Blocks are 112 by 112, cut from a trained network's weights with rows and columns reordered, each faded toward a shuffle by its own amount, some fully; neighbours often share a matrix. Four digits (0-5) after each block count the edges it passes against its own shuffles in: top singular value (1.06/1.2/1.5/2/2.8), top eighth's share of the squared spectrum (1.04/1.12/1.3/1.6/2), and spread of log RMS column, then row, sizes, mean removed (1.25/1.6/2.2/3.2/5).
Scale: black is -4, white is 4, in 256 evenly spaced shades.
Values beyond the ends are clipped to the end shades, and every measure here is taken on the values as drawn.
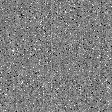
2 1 0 1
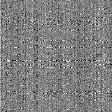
4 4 1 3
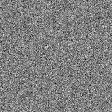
2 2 0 0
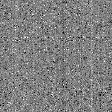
2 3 0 2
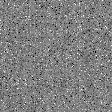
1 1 0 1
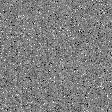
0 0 0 0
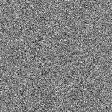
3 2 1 1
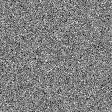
0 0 0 0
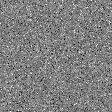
0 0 0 0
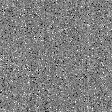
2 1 0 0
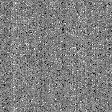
3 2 0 2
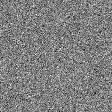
1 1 0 0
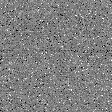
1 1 0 0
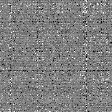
3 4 3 2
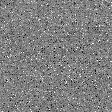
1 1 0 0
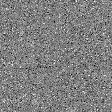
2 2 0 0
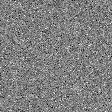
1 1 0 0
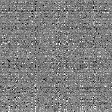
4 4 3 2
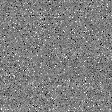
1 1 0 0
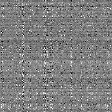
4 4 3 2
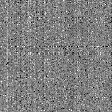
3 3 1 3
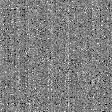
3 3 1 2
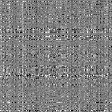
4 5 2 4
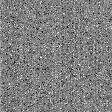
2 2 0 1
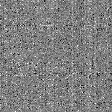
3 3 0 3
